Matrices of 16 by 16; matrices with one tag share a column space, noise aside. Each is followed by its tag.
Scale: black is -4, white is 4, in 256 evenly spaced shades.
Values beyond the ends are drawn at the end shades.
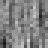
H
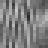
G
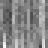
H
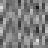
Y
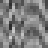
Y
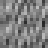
Y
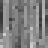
H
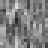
G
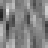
G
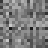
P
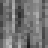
H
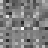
P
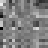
P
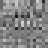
P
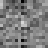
P
